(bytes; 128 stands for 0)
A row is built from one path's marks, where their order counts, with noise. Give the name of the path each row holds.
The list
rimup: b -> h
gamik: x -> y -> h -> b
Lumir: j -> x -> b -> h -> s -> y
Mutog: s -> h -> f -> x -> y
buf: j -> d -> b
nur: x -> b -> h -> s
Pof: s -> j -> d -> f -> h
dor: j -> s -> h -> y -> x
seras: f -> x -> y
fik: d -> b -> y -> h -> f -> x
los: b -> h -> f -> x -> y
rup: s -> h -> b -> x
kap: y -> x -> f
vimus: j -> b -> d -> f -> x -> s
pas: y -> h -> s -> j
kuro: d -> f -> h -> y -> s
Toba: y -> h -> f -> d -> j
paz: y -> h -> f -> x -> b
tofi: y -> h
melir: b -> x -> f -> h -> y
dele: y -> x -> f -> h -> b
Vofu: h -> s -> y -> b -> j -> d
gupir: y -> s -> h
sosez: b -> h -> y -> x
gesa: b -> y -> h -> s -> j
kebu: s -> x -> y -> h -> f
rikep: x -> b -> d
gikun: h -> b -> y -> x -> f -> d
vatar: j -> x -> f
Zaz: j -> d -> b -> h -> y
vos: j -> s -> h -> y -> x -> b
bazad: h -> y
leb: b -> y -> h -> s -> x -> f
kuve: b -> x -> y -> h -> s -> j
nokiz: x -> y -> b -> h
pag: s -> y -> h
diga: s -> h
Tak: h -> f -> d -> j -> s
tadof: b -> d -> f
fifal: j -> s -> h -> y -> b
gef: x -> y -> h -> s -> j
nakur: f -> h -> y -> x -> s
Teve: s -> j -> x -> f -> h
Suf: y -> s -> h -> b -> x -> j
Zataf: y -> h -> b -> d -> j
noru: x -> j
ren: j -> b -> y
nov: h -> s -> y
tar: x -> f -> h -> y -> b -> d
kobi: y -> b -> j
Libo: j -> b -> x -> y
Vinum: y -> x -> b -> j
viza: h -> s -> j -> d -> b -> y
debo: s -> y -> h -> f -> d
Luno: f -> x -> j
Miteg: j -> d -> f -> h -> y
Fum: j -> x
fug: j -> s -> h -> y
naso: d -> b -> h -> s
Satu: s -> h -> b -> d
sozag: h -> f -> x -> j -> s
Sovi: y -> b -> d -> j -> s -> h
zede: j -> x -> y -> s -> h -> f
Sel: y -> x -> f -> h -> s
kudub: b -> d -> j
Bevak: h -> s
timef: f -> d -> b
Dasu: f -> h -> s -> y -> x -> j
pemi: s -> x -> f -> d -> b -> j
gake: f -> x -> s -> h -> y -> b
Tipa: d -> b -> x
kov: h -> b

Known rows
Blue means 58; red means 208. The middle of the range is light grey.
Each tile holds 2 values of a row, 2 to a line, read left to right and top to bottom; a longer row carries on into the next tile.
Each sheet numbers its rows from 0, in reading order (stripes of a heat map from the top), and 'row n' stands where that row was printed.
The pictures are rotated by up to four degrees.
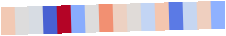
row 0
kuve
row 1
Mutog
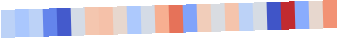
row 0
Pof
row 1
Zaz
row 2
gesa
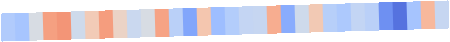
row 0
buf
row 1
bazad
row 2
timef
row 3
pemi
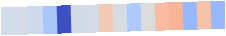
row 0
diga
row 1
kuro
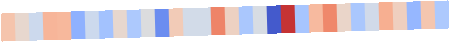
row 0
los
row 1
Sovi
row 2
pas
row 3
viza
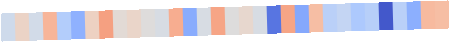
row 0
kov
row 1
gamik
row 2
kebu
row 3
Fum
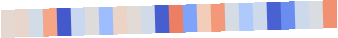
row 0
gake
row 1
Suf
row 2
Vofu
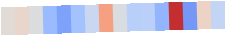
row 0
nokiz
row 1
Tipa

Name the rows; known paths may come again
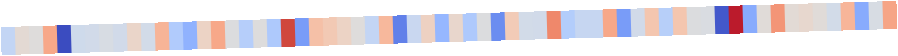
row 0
tofi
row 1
kov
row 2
naso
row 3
Mutog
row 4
Sovi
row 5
timef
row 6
kuve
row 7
gamik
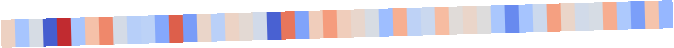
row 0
pas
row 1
Tipa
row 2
Suf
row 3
paz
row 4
nokiz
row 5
bazad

